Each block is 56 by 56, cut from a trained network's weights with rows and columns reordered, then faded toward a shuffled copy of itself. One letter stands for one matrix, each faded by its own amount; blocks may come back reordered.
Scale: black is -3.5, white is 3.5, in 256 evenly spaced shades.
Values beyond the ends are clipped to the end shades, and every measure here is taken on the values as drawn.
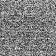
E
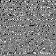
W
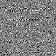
W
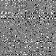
W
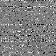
W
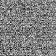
E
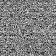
E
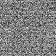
E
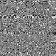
W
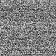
E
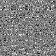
W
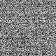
E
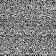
E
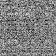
E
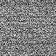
E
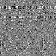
W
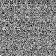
E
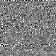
W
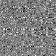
W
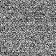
E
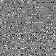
W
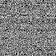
E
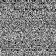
E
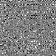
W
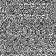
E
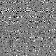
W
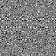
W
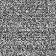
E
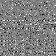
W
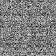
E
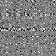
W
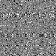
W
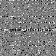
W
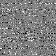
W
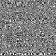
W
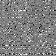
W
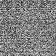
E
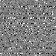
W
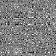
W
